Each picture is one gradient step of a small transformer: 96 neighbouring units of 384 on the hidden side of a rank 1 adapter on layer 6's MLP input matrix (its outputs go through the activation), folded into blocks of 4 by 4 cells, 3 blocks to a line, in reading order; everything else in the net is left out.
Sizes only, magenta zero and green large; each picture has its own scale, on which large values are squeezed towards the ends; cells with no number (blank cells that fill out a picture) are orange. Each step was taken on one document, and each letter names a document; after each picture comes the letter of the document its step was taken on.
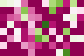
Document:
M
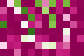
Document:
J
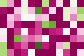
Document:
M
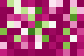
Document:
M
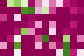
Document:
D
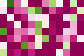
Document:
M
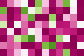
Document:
J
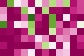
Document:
J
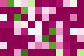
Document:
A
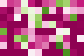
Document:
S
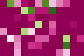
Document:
D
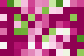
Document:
A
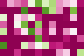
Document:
A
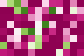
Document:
M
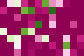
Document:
D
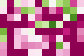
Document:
S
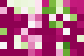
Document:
S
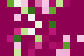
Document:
D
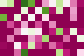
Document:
A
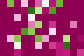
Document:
D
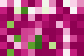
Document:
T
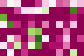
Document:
T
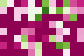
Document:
S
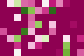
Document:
D
